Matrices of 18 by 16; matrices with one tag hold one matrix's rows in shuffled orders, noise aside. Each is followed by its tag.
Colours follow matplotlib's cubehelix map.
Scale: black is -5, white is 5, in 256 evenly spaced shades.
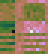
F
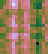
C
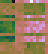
F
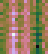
C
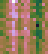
C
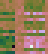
F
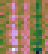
C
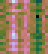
C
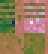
F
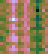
C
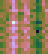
C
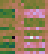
F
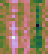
C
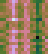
C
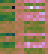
F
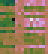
F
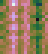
C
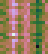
C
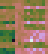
F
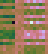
F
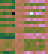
F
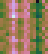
C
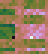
F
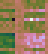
F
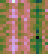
C
